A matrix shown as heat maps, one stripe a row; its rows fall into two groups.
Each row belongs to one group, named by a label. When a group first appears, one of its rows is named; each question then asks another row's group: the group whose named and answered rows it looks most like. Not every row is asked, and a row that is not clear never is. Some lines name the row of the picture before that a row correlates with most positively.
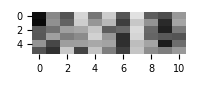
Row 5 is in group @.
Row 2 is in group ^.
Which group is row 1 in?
^
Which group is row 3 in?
^
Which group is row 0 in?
^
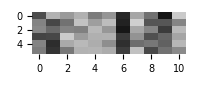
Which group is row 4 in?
@
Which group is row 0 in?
^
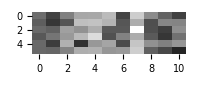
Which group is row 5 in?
^
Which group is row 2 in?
^
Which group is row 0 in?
^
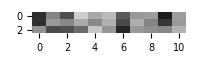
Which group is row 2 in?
@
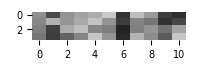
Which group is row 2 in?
@
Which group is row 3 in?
@
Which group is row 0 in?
^
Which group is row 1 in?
^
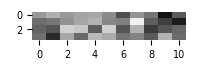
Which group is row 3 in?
@
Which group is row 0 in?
^
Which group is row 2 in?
^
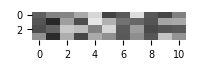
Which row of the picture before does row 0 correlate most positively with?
1
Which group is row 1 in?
@
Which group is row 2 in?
^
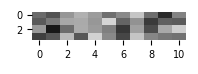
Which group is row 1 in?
^
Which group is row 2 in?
@
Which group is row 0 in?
^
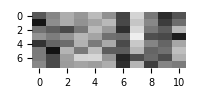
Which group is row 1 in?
^
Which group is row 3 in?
^
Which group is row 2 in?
@
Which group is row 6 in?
@
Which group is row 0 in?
^
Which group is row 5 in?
@
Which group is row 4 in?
^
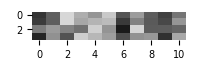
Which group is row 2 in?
^
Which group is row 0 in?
^
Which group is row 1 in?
^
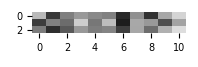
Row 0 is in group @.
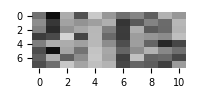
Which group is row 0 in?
@
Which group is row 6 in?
^
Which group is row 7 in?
^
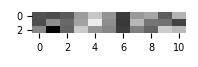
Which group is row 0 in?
@
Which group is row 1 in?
^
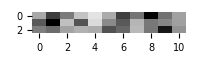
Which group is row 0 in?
@
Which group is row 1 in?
@
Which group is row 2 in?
^
